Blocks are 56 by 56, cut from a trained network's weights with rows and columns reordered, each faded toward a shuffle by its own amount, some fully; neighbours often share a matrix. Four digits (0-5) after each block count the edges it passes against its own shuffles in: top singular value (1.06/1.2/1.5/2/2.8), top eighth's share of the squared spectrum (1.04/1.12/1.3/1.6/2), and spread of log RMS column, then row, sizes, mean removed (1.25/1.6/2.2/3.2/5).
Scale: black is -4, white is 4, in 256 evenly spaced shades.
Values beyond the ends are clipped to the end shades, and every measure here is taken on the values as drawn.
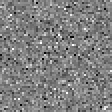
1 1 0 0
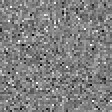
2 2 0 0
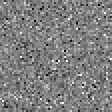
0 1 0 0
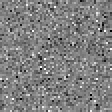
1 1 0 0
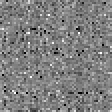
2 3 0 2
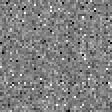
1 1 0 0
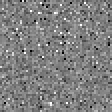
0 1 0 1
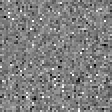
1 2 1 1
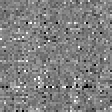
3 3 1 2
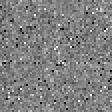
1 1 0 1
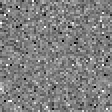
0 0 0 0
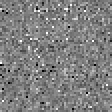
2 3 0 1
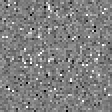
1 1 0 1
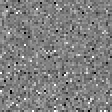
1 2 1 1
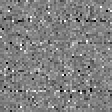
3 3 0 2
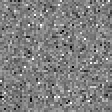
2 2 0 1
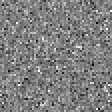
0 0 0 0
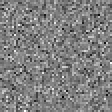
2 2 0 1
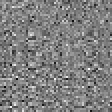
4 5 2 3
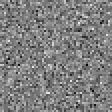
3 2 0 0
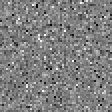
1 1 0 0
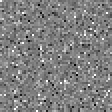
1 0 1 0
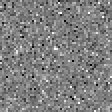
0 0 0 0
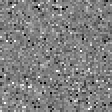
0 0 0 0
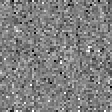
2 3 1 1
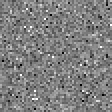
0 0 0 0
